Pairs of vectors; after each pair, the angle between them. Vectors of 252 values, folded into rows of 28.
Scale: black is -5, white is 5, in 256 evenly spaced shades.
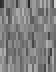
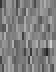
orthogonal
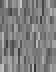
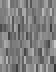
orthogonal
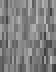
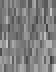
nearly opposite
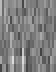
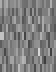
partly aligned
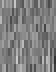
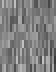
nearly parallel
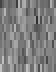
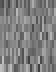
partly aligned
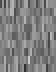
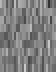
partly opposed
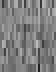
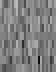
partly aligned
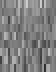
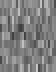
partly aligned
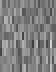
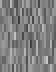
partly aligned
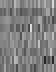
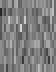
partly aligned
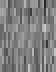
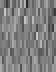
orthogonal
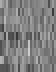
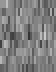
partly aligned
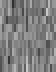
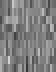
nearly opposite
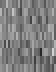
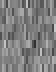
partly opposed
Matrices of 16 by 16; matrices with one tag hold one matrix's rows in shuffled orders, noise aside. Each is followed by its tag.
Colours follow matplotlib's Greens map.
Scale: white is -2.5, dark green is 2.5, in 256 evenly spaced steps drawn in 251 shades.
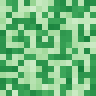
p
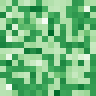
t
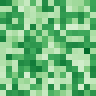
t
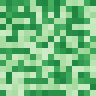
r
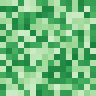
p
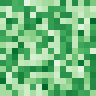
p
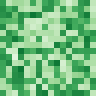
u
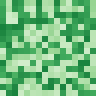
u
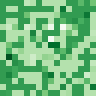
u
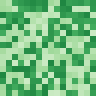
t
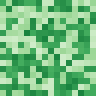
r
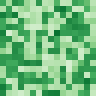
u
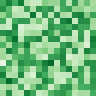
p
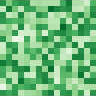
p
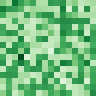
p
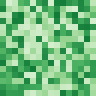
u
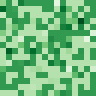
p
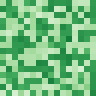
p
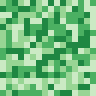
r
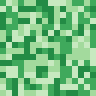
p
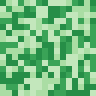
p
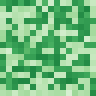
r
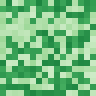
r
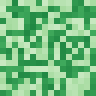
t
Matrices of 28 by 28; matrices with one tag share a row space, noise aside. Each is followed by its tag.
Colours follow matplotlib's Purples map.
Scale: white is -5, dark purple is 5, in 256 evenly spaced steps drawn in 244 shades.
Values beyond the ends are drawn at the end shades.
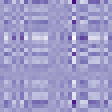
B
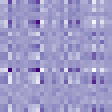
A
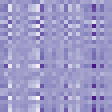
A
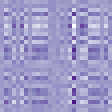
B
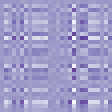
B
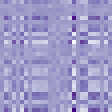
B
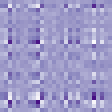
A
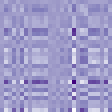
B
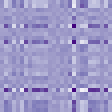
B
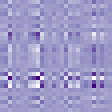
A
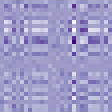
B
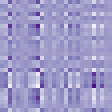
A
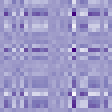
B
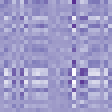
B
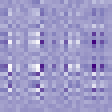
A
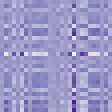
B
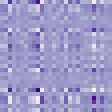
A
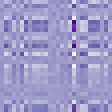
B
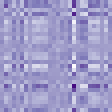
B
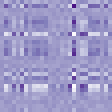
B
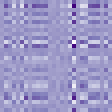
B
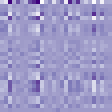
A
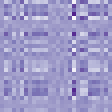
B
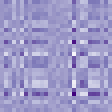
B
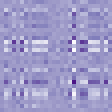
B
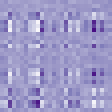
A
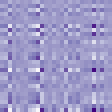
A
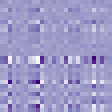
A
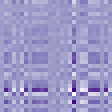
B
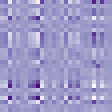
A
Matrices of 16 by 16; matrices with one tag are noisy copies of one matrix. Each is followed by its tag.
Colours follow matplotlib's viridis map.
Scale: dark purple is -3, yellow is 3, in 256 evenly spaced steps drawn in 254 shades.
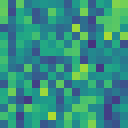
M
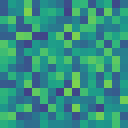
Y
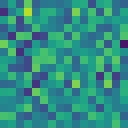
Y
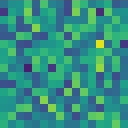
Y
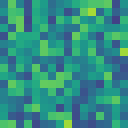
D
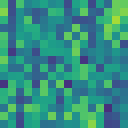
M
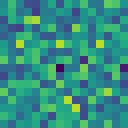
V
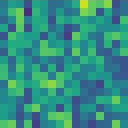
D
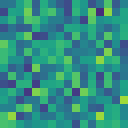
Y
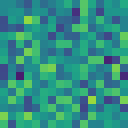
V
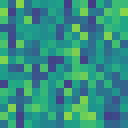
M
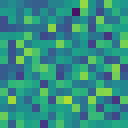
V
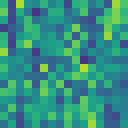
M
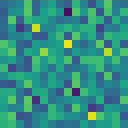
Y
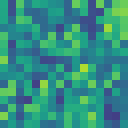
M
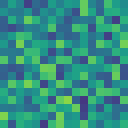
V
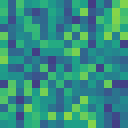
M
